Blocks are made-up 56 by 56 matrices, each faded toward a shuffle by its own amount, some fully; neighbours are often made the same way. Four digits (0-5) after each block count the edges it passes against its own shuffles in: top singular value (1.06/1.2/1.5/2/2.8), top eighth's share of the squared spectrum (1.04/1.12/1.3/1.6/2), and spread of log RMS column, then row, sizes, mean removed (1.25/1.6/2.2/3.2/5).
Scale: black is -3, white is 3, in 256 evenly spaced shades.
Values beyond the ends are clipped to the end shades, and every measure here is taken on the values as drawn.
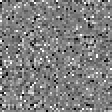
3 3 1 1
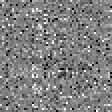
3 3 1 1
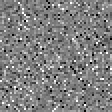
2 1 0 0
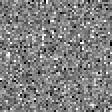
0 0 0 0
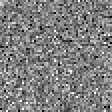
0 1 0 0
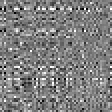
4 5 3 3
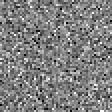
0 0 0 0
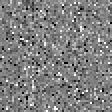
0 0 1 0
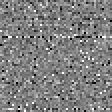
2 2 0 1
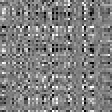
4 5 4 3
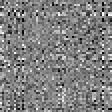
4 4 3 2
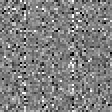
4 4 3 2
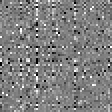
4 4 2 2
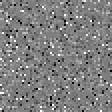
0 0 0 0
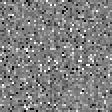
1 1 0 0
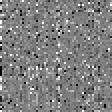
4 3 2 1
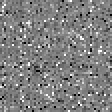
3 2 1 1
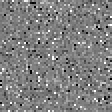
2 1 0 0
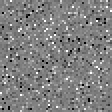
0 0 0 0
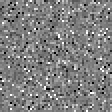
2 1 0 0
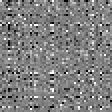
4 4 3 3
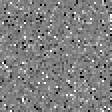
2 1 0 0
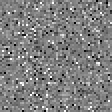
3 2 0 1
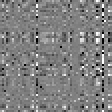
4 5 3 3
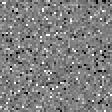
2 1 1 0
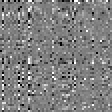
4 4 3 2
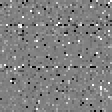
3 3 1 1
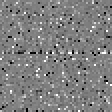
3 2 0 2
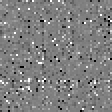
3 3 1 1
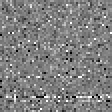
2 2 1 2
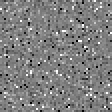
0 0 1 0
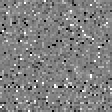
1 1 0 1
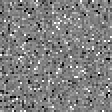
0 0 0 0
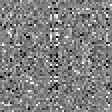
4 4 2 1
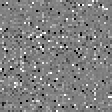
3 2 0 0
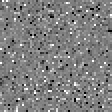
2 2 0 1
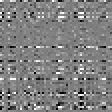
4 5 3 4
